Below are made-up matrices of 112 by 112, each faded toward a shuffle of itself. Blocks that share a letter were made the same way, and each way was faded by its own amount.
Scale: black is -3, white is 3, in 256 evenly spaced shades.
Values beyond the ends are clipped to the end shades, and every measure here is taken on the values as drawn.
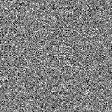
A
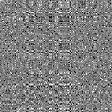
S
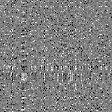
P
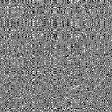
S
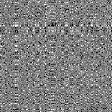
S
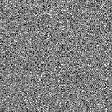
A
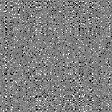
P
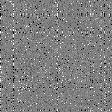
P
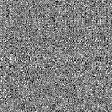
A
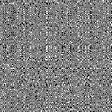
S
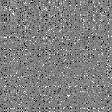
P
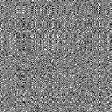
S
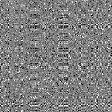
S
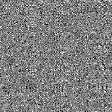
A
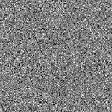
A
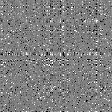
P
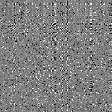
P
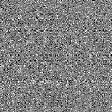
A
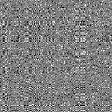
S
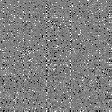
P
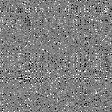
P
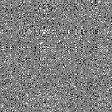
P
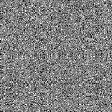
A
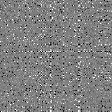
P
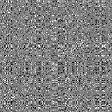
S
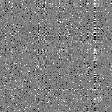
P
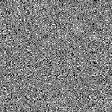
A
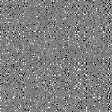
P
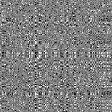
S
